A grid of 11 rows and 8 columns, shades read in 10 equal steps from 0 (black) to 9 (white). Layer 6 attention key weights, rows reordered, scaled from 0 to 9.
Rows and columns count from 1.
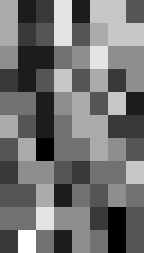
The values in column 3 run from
0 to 8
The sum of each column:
43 39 34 50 44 55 44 43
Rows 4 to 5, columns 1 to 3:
2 1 3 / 4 4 1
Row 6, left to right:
6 3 1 4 6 6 2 2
